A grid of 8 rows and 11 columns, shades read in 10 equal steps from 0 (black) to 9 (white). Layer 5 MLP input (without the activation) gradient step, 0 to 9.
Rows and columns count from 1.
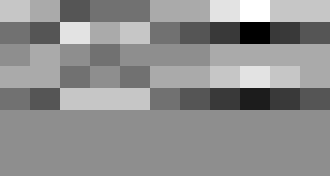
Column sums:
41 39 42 41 42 40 38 40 39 39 40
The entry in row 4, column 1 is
6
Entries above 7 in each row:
2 1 0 1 0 0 0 0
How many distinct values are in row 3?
3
